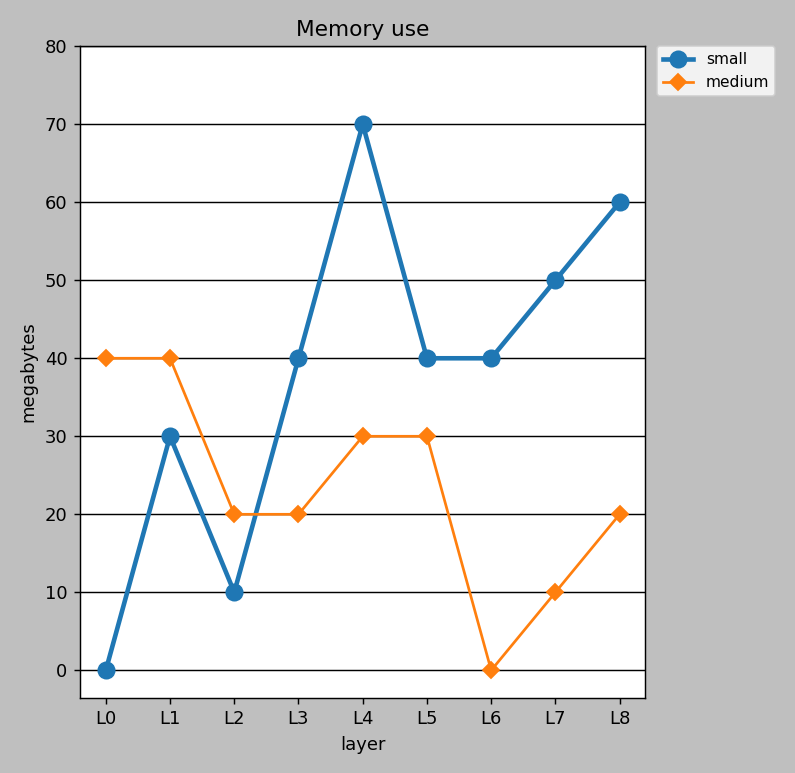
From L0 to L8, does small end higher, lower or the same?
higher
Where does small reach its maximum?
L4
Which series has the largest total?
small
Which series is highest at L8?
small
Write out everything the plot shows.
Title: Memory use
x-axis: layer, ticks L0 L1 L2 L3 L4 L5 L6 L7 L8
y-axis: megabytes, ticks 0 10 20 30 40 50 60 70 80
Legend: small, medium
Values:
small: 0 30 10 40 70 40 40 50 60
medium: 40 40 20 20 30 30 0 10 20
